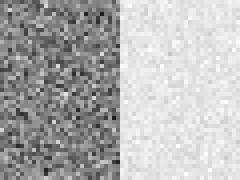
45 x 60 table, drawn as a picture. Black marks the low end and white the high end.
It is made of 1 by 2 panels. Panel 1,1: middling, fine-grained, strong in contrast. Panel 1,2: very high, fine-grained, faint in contrast.
